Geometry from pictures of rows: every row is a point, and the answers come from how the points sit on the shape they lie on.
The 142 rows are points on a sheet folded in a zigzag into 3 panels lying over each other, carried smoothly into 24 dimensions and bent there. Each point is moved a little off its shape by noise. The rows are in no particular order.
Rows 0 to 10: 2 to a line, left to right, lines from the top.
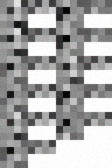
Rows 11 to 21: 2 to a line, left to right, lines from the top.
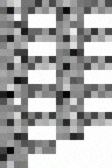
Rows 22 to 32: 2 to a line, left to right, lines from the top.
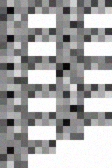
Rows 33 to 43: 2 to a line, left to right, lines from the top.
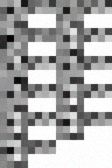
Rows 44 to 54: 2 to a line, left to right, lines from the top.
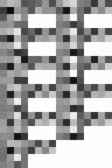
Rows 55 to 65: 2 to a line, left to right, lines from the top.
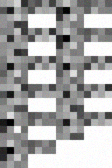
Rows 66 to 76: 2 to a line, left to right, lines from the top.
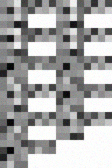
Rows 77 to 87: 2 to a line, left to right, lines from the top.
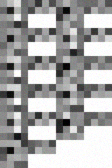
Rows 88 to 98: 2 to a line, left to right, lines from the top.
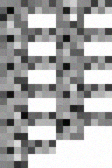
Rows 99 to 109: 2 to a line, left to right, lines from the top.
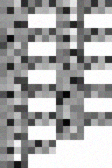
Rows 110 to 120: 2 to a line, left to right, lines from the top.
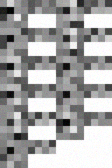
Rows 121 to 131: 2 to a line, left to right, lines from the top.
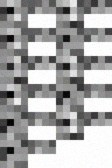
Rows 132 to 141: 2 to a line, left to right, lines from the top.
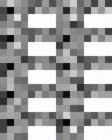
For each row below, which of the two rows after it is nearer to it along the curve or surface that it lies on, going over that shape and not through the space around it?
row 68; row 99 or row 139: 139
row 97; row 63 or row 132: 63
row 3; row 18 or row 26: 18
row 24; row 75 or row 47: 47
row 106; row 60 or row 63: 63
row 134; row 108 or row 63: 63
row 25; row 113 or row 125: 113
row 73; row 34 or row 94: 94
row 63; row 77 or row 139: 139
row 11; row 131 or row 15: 15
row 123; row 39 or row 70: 70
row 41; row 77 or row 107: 107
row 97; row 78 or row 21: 21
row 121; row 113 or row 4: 4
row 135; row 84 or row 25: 25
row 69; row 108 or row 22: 22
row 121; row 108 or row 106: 106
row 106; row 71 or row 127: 127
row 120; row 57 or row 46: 57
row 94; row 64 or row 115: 115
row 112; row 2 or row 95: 2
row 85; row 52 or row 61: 52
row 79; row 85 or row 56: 85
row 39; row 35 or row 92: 92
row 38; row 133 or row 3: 133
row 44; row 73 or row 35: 35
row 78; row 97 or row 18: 18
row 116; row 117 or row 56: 56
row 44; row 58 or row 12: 58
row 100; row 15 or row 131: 15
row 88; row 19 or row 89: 19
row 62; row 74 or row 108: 74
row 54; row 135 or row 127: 135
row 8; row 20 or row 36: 36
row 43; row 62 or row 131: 131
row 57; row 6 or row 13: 6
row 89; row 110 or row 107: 107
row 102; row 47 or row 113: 47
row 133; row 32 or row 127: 32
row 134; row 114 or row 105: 114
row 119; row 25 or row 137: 137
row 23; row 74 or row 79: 79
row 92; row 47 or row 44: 47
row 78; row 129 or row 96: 129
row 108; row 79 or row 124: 124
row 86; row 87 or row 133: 87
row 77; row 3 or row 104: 104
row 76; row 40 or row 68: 68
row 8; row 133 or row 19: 133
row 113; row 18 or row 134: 18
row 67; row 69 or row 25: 69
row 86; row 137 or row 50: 137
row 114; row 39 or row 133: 39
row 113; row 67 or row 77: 67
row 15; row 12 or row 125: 125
